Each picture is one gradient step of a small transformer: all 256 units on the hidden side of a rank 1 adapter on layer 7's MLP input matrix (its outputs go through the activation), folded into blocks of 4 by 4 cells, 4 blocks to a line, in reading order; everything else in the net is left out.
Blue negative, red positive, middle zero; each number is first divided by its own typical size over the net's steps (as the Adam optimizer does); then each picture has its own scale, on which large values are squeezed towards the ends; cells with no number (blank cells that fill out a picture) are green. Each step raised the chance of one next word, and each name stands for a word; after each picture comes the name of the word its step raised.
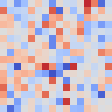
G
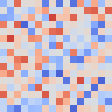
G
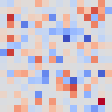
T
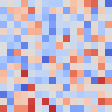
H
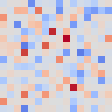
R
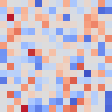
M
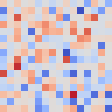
M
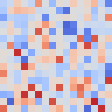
H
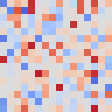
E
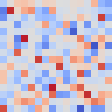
H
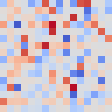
R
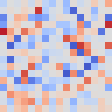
H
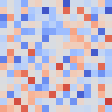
H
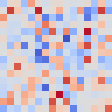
R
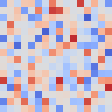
E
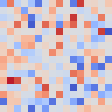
E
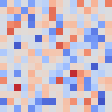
E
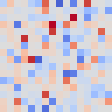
R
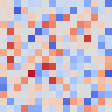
M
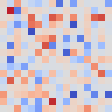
M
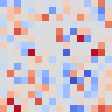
T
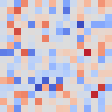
T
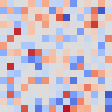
M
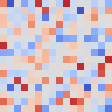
E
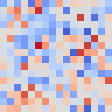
H
